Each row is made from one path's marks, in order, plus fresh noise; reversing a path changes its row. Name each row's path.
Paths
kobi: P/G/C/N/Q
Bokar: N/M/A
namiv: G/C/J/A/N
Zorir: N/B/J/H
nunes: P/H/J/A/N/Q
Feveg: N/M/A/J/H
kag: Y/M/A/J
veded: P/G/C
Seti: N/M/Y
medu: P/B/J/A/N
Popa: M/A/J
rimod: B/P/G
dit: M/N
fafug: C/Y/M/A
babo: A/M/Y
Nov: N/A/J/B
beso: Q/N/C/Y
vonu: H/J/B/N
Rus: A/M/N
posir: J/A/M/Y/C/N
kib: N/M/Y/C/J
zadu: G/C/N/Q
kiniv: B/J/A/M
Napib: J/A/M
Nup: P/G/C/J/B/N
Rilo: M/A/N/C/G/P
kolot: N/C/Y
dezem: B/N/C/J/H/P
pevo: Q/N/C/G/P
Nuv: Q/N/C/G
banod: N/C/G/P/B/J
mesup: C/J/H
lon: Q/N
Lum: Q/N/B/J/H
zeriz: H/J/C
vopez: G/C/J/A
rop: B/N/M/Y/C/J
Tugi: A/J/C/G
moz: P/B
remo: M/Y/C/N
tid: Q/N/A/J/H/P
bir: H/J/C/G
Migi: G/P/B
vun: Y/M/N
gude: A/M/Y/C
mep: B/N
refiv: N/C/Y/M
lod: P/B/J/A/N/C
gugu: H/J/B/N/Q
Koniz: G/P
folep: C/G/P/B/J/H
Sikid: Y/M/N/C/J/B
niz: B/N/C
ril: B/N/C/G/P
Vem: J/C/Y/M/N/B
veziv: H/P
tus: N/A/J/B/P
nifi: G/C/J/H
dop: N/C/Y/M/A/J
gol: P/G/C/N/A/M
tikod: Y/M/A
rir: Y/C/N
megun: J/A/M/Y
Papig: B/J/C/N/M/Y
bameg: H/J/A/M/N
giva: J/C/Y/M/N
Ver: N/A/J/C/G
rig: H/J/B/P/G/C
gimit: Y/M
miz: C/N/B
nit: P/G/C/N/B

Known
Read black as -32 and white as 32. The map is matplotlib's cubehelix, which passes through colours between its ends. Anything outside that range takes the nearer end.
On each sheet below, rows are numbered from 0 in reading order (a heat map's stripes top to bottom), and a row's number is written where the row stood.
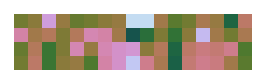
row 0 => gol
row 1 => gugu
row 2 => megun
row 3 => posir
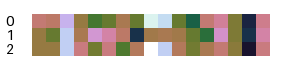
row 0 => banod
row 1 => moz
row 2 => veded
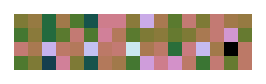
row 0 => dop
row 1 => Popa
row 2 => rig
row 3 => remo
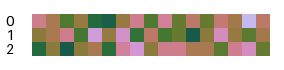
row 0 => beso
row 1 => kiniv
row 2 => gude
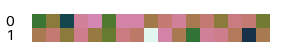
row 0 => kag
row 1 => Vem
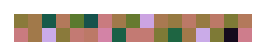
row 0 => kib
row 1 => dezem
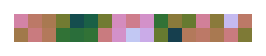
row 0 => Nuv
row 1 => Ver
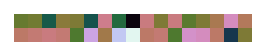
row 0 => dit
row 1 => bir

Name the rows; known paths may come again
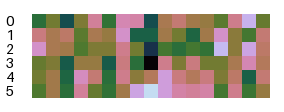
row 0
babo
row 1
Zorir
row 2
Lum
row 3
dit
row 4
Sikid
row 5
fafug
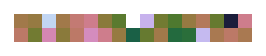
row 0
Migi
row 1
nunes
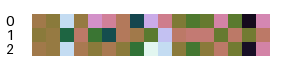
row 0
rimod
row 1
refiv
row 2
nit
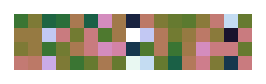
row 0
Rus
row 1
veded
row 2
bameg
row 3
banod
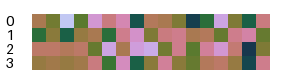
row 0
medu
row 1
gude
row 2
zeriz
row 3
rop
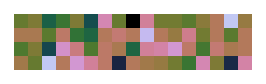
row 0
Bokar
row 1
kolot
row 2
gimit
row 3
moz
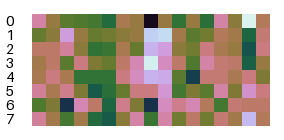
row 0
lon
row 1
gol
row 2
miz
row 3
giva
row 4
Ver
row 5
pevo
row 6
vun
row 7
beso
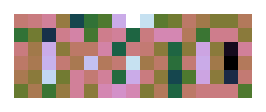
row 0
zadu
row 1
tikod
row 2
dezem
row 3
rig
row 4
lod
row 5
megun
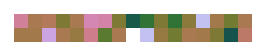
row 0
gugu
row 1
Koniz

